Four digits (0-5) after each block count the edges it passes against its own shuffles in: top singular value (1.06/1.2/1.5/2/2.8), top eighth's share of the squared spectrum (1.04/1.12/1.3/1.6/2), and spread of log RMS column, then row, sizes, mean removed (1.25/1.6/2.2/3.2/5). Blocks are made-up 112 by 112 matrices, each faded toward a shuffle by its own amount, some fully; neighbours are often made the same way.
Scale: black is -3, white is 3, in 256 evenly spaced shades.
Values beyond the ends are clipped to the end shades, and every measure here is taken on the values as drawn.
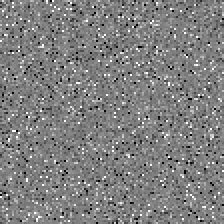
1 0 0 0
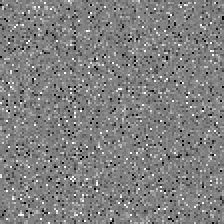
2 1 0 0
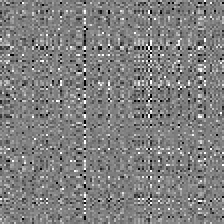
5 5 4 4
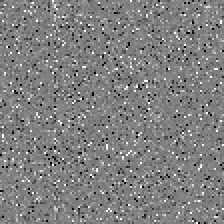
2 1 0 0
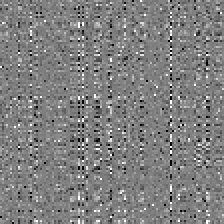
5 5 4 3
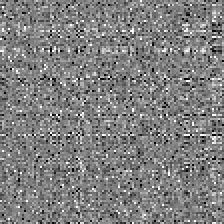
5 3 2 3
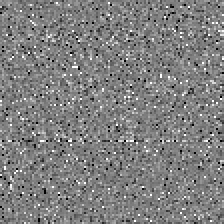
3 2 0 1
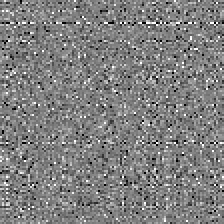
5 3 2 3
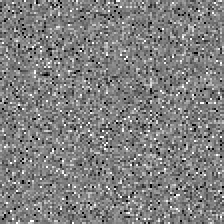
3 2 0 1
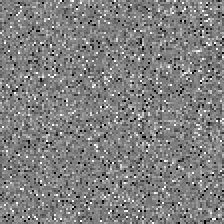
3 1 0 0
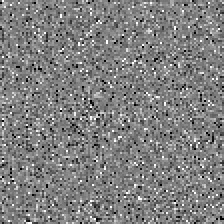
3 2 1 0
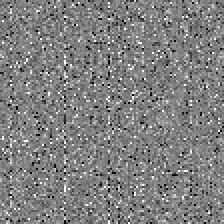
4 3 2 1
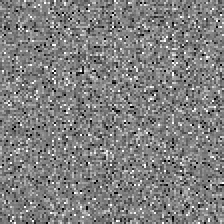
3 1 1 0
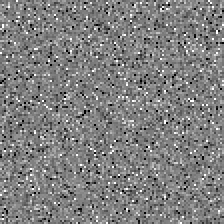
0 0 0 0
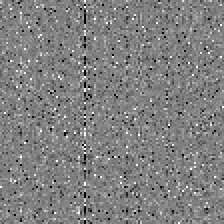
4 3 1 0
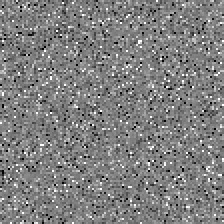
0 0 0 0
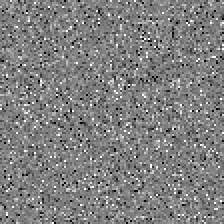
2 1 0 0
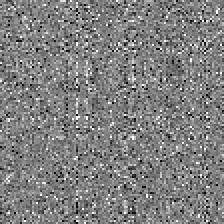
4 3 3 2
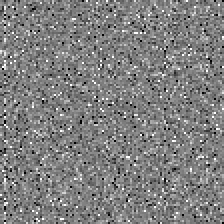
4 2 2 1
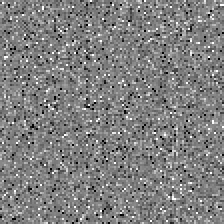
2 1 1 0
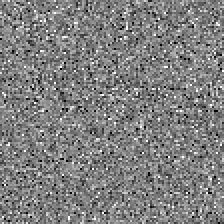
0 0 0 2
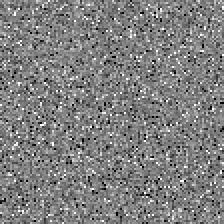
1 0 0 0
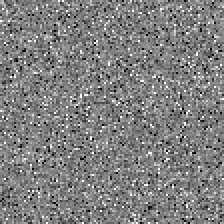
0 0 0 0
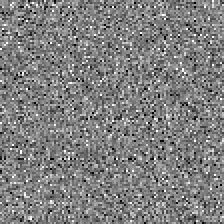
4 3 1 2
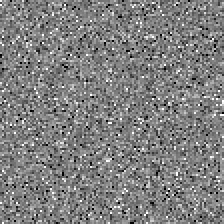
2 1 0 0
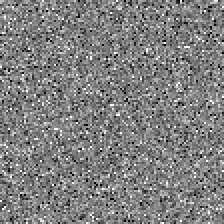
1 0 0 0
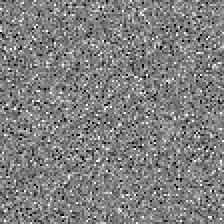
2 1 0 0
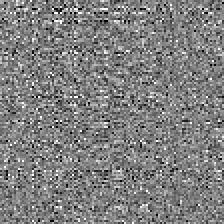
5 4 2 3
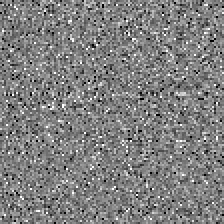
3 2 0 1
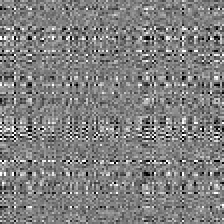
5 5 4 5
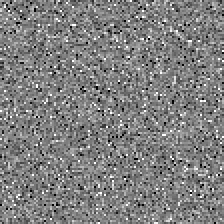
1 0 0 0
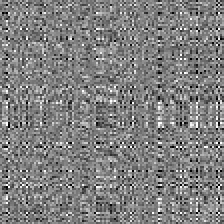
5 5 4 4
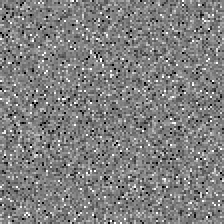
0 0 0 0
